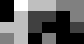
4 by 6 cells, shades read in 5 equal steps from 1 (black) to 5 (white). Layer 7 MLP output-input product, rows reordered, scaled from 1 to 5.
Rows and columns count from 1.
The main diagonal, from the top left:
1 4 2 3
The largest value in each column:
4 5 4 4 3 3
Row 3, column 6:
2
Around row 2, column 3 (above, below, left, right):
4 2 4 2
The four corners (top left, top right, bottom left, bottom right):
1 3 3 1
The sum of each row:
20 13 14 13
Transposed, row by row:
1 1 4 3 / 5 4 4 4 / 4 2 2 1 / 4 2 1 3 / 3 1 1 1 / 3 3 2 1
